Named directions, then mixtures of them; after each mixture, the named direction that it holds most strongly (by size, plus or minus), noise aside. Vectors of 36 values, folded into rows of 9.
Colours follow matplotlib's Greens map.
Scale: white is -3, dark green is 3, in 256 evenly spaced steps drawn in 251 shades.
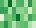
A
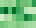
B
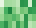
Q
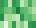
Q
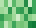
A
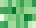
B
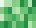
Q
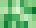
B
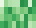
Q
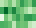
B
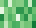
A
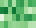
B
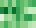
B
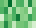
A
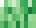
Q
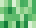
Q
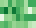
B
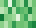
A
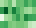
B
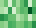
A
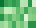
Q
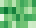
B
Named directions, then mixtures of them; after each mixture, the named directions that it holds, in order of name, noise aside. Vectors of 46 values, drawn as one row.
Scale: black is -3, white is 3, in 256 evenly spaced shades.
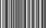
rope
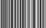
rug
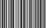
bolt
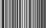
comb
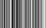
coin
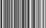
bolt, comb, rug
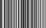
comb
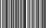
bolt, rope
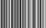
coin, rug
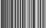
rug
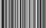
bolt, comb, rug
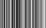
coin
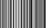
bolt, coin, rug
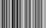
coin, comb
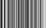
coin, comb, rope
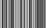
bolt, comb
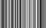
bolt, comb, rug
